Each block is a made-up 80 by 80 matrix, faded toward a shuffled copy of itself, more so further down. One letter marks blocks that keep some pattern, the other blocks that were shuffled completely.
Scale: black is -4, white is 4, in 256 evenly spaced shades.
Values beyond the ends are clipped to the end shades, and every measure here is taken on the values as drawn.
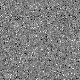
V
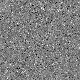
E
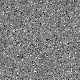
E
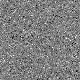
V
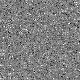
V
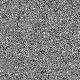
E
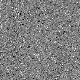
V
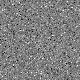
E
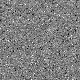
E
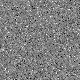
E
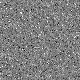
E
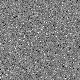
E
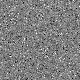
E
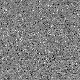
V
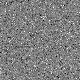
V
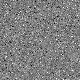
E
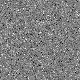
E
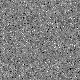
E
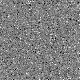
V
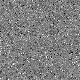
V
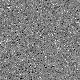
E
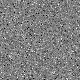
E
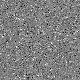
V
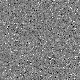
V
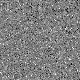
V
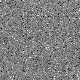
V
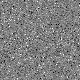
E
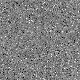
V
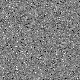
V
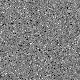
E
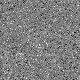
E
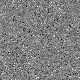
E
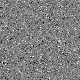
V
